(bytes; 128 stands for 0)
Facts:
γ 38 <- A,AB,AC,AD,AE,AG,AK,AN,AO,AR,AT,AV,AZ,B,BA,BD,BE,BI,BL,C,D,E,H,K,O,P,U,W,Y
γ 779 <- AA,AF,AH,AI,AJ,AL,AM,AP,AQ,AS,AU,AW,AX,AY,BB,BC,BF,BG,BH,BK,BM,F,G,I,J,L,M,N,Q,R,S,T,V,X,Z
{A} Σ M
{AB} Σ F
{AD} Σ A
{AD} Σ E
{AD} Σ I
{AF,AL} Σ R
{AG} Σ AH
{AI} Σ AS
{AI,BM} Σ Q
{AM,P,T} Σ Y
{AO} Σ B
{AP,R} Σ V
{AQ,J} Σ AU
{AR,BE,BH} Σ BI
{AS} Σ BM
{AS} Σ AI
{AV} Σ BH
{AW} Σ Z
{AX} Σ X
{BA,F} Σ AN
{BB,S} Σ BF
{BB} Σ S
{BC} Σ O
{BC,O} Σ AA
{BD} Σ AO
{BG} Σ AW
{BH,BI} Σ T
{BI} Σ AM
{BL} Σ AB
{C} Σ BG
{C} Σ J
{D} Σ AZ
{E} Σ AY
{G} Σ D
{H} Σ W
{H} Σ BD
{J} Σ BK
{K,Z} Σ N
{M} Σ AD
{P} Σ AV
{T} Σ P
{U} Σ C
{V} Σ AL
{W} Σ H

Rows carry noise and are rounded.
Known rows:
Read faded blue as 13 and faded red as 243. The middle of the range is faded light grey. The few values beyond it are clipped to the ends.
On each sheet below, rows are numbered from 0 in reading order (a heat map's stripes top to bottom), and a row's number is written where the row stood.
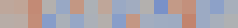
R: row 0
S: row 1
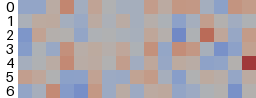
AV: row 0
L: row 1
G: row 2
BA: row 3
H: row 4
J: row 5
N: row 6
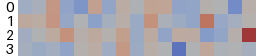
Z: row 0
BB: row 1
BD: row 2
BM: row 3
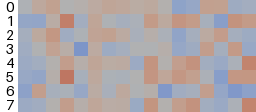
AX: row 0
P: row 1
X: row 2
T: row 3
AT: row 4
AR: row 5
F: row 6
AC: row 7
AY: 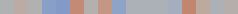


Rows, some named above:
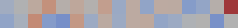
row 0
BD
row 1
N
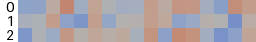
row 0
BI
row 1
AW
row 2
AB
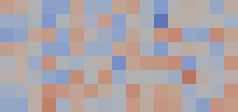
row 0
J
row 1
Q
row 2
Y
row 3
J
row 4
O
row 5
M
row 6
AG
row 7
P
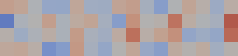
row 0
AQ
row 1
AZ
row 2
C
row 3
AU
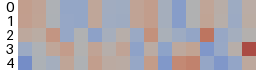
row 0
AQ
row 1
AQ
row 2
BB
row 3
B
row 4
AN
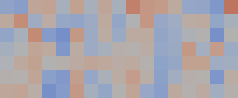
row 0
K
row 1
BC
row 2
N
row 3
BH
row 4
AX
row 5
BG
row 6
AU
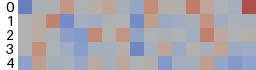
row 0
D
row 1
BF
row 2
I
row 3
AA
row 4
F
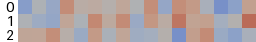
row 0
BL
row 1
AD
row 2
AL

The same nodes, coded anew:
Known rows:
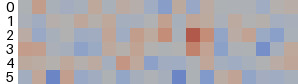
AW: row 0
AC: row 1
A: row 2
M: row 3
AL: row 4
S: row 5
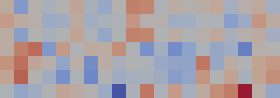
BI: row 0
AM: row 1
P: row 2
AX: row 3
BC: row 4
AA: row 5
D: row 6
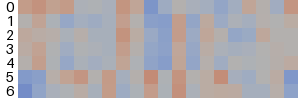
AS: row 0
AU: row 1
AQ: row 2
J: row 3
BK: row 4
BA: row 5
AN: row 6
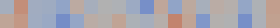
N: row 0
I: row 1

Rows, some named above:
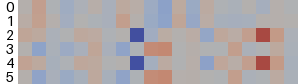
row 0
BG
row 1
J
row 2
G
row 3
Y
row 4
G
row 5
Y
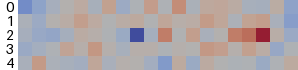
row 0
AN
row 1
U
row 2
AZ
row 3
K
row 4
Z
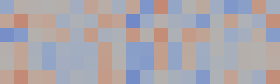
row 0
F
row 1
Q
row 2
AB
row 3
AU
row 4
AU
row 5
Q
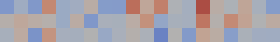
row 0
AG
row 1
O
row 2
BB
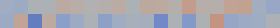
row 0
C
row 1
BF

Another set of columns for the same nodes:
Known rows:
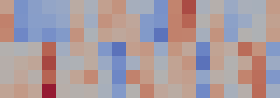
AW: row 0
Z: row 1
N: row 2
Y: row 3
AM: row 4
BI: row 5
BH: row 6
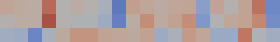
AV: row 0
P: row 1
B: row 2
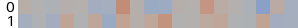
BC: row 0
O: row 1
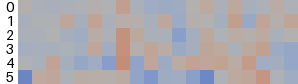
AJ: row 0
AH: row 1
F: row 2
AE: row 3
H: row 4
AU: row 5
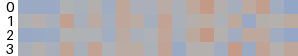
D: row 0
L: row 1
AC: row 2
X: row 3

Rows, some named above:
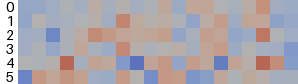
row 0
AZ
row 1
C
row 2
B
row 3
U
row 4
Y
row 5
AQ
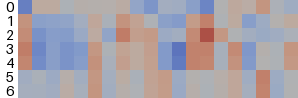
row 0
AU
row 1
BG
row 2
K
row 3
N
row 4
N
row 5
AN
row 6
AN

